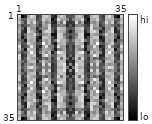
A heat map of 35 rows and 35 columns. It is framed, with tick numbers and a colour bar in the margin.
Mirror symmetry: left to right and top to bottom. Ninth with the highest average: centre. Stripes: upright, repeating 7 times.
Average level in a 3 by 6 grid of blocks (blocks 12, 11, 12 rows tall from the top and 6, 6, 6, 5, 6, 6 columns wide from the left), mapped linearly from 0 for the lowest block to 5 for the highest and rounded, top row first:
4 1 1 2 1 4 | 5 0 3 5 0 5 | 4 1 1 2 1 4
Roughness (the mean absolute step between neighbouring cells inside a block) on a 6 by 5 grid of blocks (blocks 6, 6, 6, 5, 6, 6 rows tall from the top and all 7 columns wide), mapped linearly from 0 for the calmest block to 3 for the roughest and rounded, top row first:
2 2 1 2 2 | 2 3 0 3 2 | 2 2 2 2 2 | 2 3 2 3 2 | 2 3 0 3 2 | 2 2 1 2 2
